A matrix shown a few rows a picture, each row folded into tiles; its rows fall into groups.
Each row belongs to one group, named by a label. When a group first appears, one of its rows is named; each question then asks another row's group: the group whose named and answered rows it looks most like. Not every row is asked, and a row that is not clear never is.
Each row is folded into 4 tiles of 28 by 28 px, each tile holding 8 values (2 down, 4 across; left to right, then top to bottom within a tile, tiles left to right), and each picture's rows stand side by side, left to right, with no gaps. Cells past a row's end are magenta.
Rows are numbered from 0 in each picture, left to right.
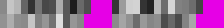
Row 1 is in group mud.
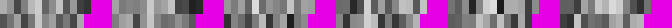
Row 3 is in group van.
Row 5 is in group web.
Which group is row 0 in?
web
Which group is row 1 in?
web
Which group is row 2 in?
van
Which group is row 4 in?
van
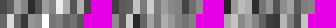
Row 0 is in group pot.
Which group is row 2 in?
mud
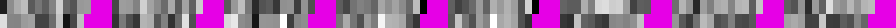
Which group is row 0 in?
mud
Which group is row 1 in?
van
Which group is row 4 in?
pot
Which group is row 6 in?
van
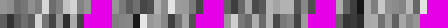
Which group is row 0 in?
van
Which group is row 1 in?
pot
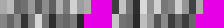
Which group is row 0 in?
van
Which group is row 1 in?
van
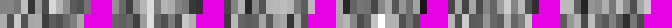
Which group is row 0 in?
web
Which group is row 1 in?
web
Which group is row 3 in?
pot
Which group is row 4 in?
web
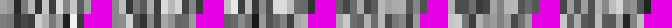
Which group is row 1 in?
web
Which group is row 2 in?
web
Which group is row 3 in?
pot
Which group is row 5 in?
web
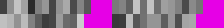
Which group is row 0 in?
mud
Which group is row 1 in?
web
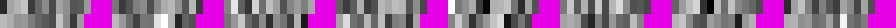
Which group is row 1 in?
pot
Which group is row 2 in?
van
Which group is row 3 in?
pot
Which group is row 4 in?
pot
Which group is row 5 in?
web
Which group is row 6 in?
mud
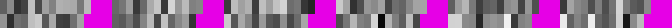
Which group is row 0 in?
van
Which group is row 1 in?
van
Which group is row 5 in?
mud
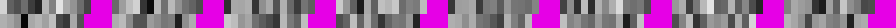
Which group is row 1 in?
mud
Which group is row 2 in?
mud
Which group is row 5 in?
web
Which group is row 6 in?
web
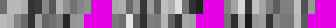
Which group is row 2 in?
van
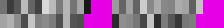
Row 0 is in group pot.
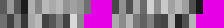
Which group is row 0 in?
van
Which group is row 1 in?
web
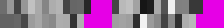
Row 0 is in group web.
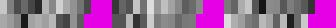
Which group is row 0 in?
pot
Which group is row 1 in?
web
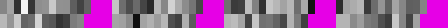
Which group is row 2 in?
pot
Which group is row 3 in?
mud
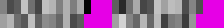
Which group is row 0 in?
pot
